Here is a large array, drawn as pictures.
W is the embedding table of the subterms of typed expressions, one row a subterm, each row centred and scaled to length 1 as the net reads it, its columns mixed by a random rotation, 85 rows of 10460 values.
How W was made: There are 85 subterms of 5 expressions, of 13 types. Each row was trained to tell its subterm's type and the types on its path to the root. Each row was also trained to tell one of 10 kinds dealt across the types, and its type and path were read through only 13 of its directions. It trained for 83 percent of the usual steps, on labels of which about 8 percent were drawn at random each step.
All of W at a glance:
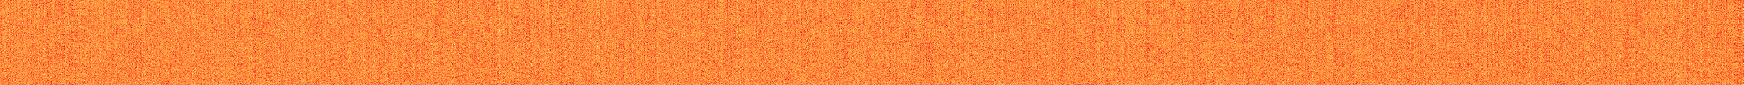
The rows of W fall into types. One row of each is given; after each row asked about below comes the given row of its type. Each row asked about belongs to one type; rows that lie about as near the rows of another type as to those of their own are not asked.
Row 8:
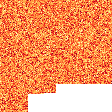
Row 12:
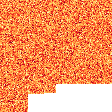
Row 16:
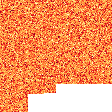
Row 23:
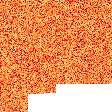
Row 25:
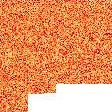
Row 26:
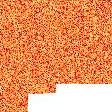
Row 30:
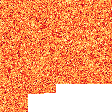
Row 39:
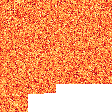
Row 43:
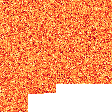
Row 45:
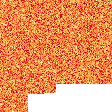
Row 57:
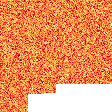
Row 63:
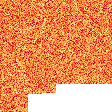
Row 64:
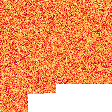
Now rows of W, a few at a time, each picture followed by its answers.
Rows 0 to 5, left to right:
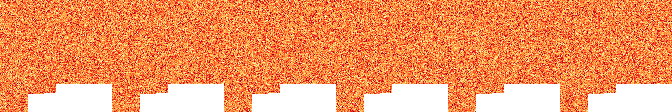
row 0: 8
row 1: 57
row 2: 43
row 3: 64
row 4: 57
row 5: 8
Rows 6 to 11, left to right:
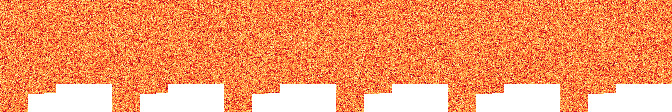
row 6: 26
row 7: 45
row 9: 16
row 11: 16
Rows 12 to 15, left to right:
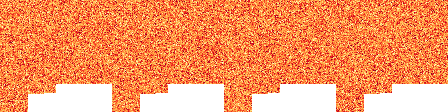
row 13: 39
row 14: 45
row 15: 16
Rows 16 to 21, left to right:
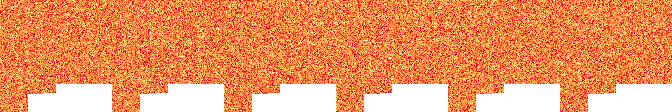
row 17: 26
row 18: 30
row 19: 30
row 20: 23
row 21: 16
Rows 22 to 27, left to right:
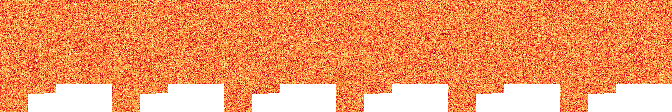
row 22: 23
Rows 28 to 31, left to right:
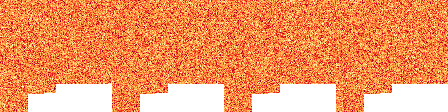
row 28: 45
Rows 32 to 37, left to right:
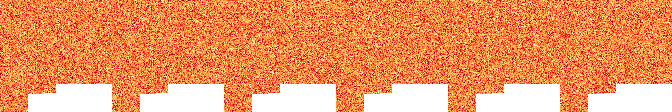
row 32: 8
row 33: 64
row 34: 30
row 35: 25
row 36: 64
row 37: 8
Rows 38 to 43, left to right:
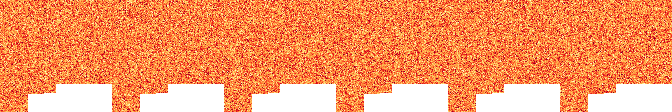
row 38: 57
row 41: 63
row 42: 57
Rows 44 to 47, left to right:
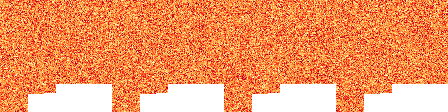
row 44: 43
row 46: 57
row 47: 12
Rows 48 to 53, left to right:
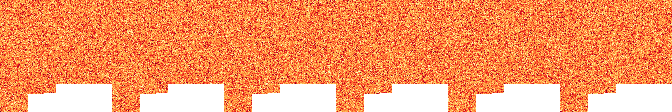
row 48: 39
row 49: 8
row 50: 43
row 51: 23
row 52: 39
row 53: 25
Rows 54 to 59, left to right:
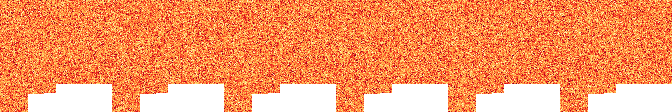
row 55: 57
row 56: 39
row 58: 45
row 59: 25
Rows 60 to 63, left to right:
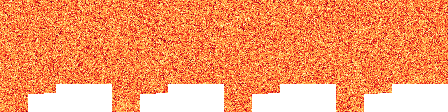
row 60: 30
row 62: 43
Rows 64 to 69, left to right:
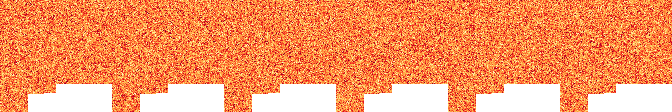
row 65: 8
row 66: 30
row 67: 23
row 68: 57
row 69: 26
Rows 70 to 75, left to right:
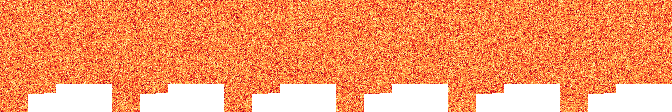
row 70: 25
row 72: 30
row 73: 23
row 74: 45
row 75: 43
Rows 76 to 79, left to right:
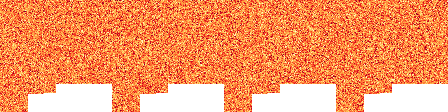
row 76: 43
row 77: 30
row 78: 23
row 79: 26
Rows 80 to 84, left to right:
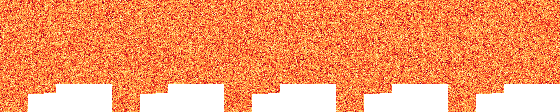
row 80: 43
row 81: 12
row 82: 8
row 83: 64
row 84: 12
